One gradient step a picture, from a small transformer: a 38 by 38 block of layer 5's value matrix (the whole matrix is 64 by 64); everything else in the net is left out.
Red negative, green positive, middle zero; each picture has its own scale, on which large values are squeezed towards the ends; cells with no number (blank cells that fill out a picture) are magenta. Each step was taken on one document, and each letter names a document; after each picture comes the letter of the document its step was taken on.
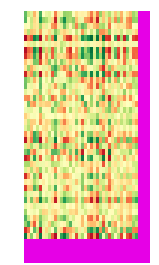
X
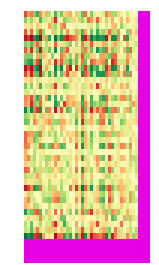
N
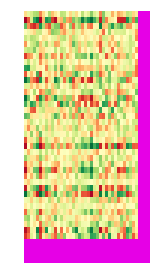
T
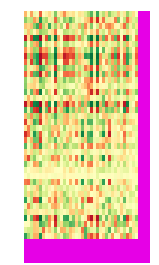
X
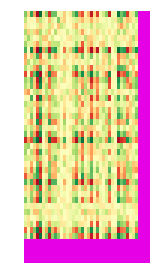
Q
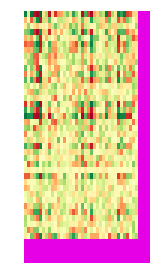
Q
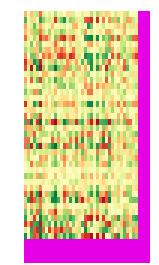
X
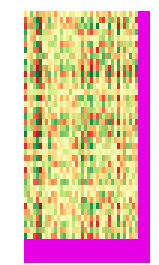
Q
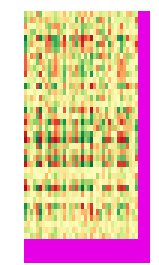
T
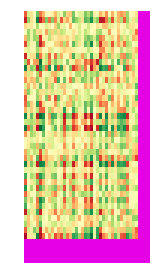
T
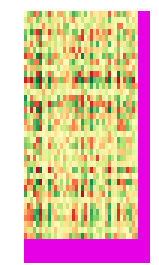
Q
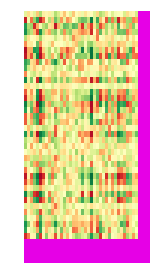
T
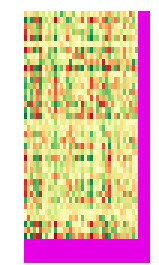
N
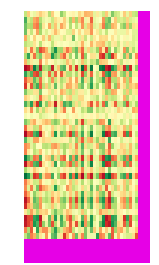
N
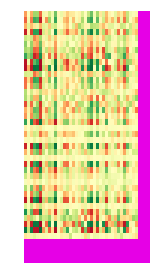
X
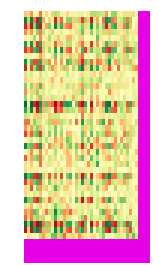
N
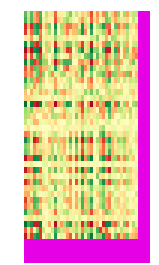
N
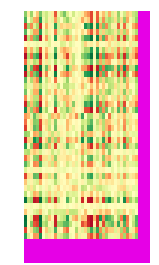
X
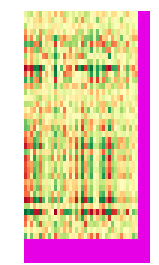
N
